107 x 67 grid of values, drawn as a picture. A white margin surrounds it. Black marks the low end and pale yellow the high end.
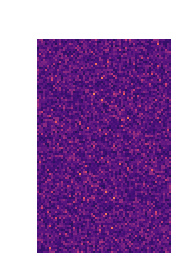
Average level on the scale: 30%. Slope: none. Symmetry: a half turn. Histogram: skewed, a long tail of high values.
